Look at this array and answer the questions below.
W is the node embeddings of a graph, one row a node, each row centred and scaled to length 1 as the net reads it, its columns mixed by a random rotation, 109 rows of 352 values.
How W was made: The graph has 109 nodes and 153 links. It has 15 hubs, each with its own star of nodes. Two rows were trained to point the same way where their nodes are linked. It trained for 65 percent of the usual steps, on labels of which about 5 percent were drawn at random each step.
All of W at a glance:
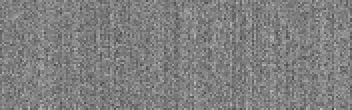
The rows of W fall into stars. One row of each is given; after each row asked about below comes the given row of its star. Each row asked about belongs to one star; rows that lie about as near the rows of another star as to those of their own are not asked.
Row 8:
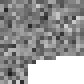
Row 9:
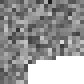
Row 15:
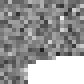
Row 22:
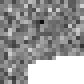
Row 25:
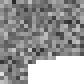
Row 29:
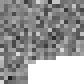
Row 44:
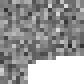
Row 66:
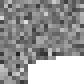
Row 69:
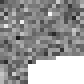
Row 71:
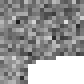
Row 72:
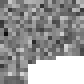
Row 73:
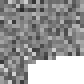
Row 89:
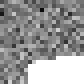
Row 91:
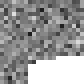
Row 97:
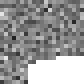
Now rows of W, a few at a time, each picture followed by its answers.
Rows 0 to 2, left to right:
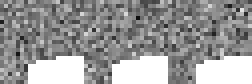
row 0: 66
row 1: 44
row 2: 15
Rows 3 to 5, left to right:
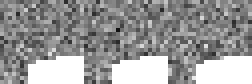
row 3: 73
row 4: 71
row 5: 97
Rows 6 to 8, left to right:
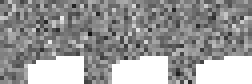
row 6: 15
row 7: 72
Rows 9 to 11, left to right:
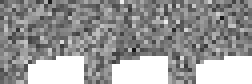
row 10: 72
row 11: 29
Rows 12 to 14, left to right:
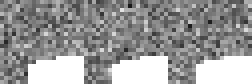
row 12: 8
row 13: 15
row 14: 22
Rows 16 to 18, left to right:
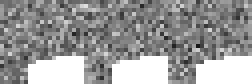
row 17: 29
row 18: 73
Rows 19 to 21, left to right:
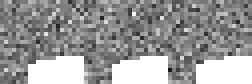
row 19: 72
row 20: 69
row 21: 8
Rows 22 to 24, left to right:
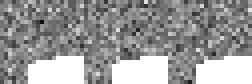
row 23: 89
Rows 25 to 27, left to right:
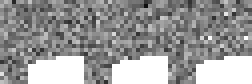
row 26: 44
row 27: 9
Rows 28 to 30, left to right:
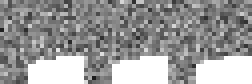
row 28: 44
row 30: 29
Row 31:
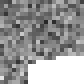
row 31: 91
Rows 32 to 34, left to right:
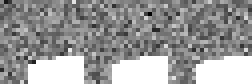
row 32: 91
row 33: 15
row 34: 29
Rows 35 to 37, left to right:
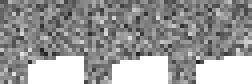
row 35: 89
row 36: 89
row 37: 91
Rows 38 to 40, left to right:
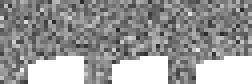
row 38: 66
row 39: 71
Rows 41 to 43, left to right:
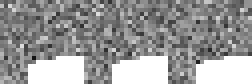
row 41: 29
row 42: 73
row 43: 72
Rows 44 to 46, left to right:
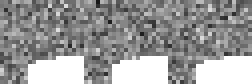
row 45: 25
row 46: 15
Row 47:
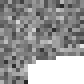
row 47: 15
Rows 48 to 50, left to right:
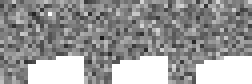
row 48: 91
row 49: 69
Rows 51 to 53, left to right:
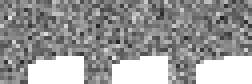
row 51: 8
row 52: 91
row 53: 29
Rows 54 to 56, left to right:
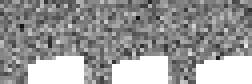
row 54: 22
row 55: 44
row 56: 91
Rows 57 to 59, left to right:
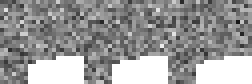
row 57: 69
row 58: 8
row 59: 25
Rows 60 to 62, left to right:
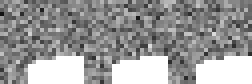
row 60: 22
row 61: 44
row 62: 25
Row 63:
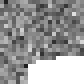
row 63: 89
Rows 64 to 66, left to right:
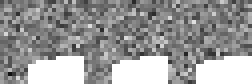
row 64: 9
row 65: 9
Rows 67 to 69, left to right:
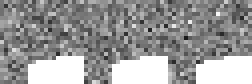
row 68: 73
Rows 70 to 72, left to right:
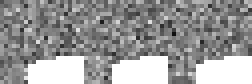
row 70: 15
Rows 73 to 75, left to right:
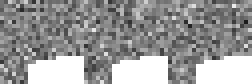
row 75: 22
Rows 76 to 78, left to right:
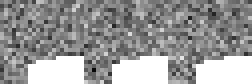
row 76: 72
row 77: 8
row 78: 8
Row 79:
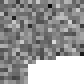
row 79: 97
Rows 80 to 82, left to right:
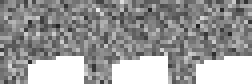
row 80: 72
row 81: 29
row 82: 9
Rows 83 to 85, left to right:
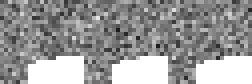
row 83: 89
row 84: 71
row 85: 97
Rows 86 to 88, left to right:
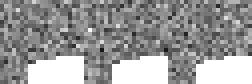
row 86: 15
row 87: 44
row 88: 91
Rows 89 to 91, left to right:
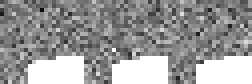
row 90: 73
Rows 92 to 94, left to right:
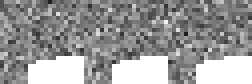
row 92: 9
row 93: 89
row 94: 8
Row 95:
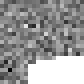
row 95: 8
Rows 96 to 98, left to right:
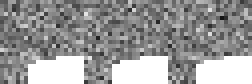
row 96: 89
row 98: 29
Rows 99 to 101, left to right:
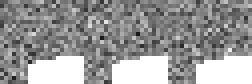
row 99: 72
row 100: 69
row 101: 22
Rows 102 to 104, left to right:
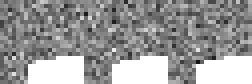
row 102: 72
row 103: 73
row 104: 73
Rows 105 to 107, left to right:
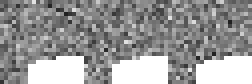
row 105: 9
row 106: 73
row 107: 66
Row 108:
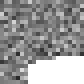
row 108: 97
